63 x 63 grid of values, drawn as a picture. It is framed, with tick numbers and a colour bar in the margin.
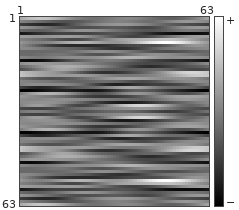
Histogram: bell-shaped. Grain: streaks across. Ninth with the lowest average: centre. Mirror symmetry: top to bottom. Slope: none.
